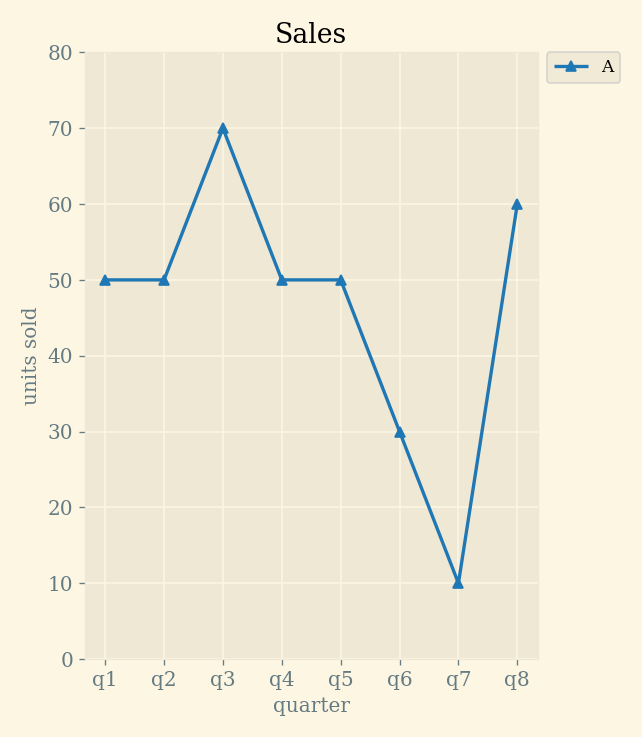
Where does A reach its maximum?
q3
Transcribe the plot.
Title: Sales
x-axis: quarter, ticks q1 q2 q3 q4 q5 q6 q7 q8
y-axis: units sold, ticks 0 10 20 30 40 50 60 70 80
Legend: A
Values:
A: 50 50 70 50 50 30 10 60
